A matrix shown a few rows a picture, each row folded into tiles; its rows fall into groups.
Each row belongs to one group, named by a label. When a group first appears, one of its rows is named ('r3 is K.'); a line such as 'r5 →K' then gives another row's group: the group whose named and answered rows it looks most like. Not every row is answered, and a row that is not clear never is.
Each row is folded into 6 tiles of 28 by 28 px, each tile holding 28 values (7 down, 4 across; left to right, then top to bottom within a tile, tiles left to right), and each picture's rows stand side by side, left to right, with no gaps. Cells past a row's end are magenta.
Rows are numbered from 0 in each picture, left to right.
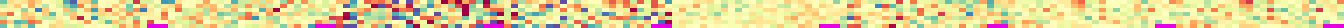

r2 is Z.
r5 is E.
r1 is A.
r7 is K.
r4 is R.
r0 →A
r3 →Z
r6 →K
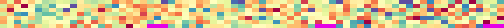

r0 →R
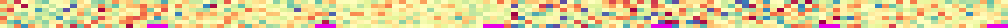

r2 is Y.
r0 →R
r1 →E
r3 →Z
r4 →A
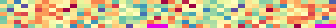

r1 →R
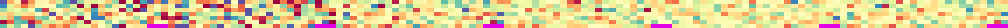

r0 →A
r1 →Z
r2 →E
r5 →E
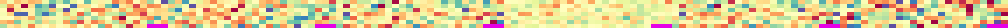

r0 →R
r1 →Y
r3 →Y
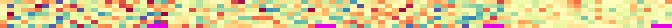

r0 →Z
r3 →K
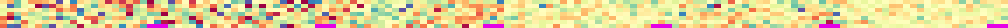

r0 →Z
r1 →A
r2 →R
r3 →E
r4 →E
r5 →K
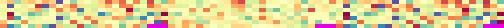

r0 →Z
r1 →K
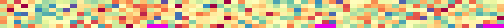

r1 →E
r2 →A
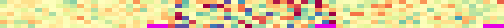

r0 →A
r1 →Z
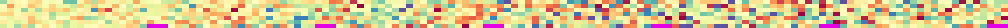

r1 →Y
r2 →R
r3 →A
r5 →A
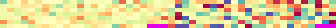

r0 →A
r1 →Z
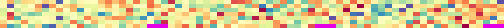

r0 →Z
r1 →K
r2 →R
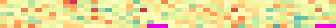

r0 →K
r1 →Y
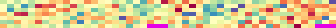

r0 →Y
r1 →R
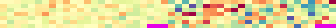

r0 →Y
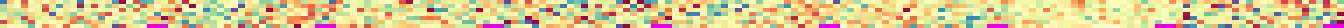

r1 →R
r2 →K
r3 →A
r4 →R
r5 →Y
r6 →K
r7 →Z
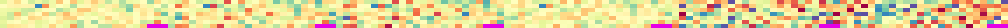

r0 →E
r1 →E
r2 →E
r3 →E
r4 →Z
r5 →R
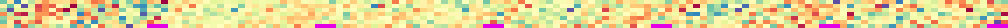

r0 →Y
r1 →R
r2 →E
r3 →R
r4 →R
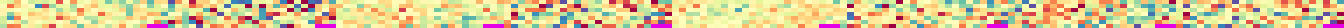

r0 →E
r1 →A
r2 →Y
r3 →Z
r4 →R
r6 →Y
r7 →Z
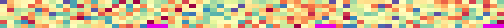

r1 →R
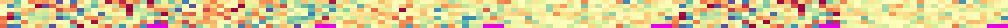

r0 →Z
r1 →Y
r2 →Y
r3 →K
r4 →Z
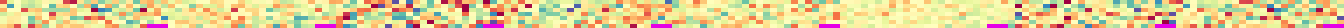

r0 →K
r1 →Y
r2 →Z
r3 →R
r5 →Y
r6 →E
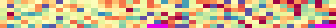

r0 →Z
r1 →Z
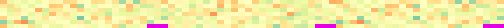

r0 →K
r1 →Y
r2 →K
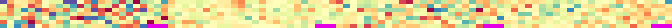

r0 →A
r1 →K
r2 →K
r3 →R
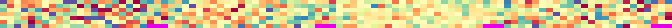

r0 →A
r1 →Y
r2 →E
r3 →A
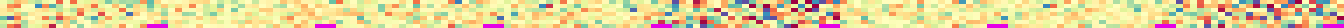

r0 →E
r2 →K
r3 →E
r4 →A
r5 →K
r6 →E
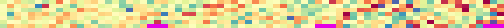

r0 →E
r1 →Y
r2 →Z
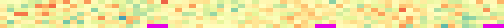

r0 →Y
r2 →Y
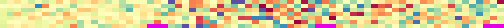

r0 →E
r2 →Y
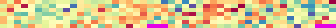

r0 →R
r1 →Y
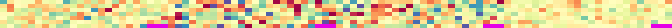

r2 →Y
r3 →K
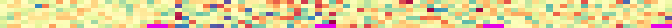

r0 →E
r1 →Z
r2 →K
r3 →K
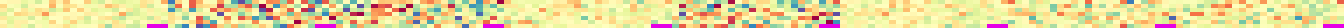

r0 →Y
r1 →A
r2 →Y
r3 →K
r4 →E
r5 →Y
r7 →Y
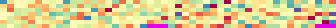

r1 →E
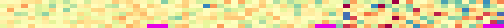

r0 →R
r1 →E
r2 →E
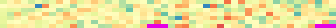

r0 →E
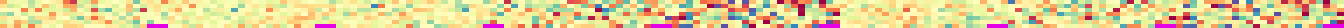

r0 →K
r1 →R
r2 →E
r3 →K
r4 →Z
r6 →A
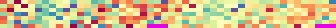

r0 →R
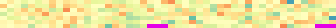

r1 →K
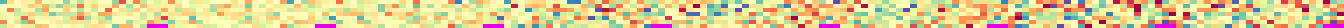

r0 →A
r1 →K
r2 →K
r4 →R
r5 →R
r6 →Z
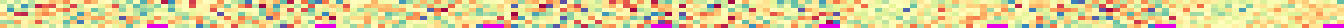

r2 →A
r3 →Z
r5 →R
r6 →A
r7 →R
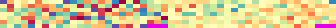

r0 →A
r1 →R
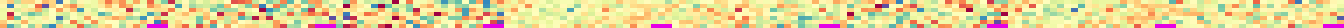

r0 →Z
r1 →K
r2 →E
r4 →Y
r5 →Z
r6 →R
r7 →K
